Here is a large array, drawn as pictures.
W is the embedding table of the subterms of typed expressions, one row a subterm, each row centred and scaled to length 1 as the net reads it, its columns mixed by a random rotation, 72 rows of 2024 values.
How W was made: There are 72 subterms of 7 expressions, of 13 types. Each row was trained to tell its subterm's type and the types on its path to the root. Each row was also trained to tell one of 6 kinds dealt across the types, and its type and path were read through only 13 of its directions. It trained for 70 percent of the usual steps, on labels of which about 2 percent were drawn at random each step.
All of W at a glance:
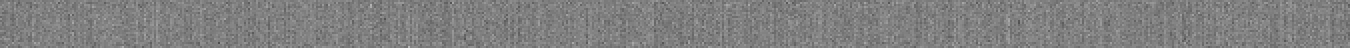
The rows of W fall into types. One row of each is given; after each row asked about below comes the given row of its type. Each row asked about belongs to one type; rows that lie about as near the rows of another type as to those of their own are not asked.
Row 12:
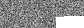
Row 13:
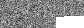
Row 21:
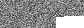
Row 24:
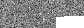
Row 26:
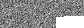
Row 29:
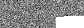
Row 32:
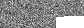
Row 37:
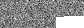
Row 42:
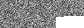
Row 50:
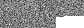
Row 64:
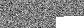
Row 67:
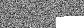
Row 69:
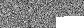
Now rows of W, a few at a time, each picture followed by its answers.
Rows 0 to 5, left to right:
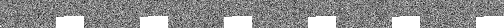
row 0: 21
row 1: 29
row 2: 37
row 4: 67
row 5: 67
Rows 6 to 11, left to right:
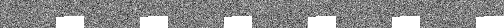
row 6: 24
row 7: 21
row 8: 26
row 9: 21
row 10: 26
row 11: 29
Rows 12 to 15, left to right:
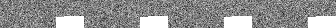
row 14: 37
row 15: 37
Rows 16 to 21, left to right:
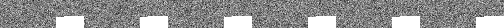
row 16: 21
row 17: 67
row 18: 64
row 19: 37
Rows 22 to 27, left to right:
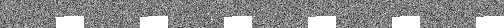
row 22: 29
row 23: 29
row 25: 67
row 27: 42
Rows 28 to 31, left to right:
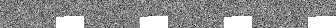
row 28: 42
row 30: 50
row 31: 50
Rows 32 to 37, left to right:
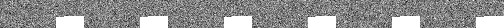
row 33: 37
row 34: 50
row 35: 50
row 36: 24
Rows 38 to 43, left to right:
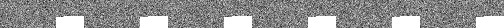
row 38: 50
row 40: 24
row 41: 26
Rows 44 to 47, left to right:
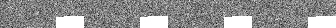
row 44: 50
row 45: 42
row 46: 24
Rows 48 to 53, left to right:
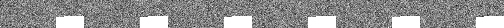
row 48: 32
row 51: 32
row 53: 13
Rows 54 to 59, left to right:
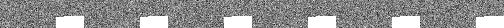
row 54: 29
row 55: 26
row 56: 37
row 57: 26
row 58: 42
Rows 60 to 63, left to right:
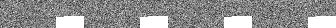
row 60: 24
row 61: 29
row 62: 67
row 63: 64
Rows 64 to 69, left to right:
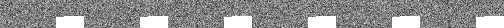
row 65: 67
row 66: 12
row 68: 32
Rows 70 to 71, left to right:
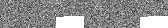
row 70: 24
